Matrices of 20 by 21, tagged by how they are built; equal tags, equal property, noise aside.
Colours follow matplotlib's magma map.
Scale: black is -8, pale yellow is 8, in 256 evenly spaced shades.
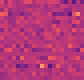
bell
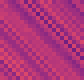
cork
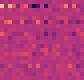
bell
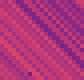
cork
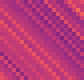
cork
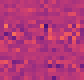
bell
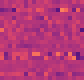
bell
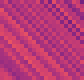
cork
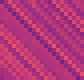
cork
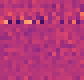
bell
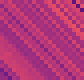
cork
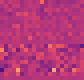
bell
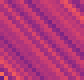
cork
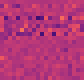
bell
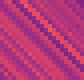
cork
